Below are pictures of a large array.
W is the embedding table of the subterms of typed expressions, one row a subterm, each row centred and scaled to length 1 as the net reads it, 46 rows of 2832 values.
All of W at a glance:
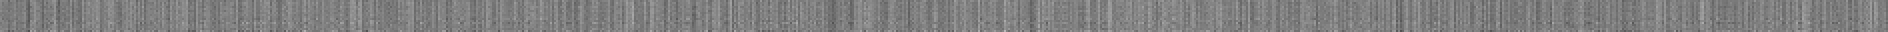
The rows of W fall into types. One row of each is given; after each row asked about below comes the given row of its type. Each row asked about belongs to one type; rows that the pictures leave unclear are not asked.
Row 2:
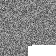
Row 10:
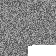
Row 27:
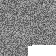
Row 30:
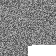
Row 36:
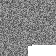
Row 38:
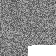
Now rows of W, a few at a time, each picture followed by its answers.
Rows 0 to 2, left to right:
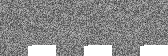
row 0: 36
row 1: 27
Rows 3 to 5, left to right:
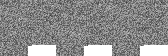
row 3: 30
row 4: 27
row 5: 30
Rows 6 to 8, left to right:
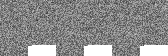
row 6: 2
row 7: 30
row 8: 27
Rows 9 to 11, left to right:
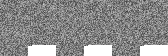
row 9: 27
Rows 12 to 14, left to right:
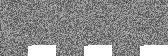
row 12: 38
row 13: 2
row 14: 30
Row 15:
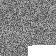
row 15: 27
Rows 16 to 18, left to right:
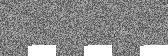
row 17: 2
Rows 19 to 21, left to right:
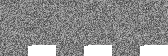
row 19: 30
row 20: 10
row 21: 10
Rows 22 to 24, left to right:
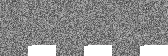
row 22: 38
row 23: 2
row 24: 10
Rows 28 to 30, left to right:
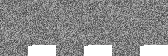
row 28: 10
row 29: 10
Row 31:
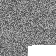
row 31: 38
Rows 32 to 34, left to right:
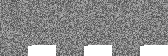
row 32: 38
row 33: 2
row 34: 2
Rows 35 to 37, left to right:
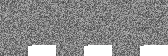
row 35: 2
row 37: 30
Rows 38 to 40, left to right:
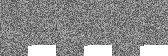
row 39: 38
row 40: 36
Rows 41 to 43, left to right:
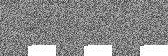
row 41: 30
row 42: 36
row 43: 2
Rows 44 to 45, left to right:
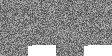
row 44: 27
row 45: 38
